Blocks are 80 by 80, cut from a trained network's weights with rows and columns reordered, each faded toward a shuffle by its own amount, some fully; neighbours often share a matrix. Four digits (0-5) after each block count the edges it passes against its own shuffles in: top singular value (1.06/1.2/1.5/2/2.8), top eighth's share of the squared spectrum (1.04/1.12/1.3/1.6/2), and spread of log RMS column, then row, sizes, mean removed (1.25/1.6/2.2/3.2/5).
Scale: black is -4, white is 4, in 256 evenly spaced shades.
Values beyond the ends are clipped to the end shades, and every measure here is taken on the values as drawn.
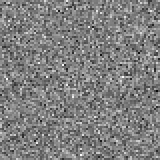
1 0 0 0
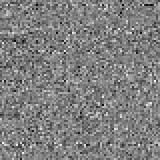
2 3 0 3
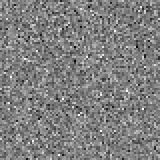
0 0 0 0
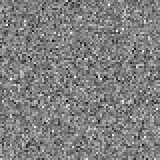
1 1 0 1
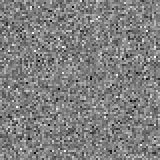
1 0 0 1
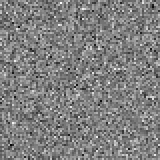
0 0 0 0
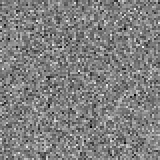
1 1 0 0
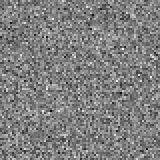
2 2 0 1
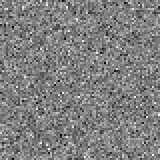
0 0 0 0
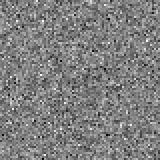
2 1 1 0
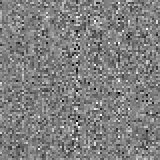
3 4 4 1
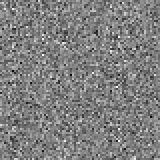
3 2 2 1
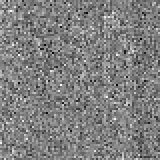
2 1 0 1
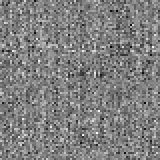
3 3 0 3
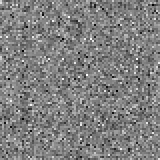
0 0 0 0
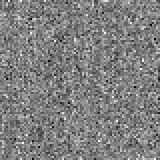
1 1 0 0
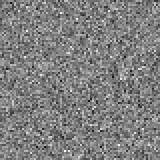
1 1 0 0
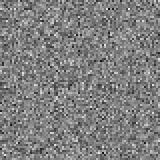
3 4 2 2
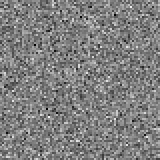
0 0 0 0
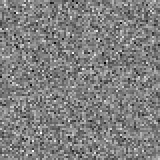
0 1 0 0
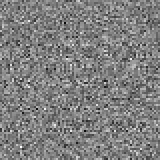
3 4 1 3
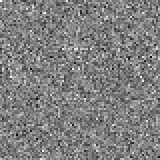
1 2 0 2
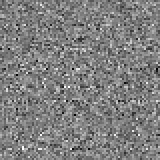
2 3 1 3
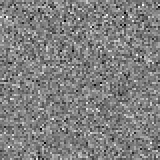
0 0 0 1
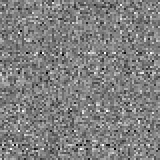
2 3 0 3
